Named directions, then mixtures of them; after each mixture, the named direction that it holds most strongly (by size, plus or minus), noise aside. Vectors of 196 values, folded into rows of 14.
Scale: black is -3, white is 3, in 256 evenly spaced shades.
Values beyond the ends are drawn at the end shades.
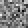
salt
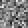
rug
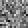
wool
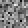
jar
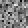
jar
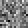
wool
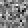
salt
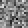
rug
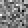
salt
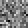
wool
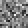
wool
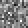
jar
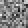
salt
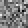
salt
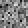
jar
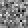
salt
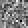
jar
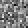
jar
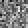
salt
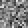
rug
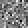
jar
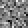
rug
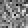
salt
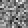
rug
